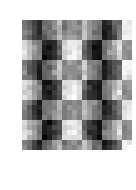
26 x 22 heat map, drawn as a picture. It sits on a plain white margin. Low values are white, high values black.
Upright stripes repeat 2 times across the table. Overall the values sit about 50% of the way up the scale. There is no overall slope.
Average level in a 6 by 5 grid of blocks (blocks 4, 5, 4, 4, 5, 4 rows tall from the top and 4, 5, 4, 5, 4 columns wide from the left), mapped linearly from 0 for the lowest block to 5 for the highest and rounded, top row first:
5 3 2 4 1
2 4 0 5 1
4 3 1 5 1
2 4 0 5 1
3 3 1 5 1
3 4 1 5 1
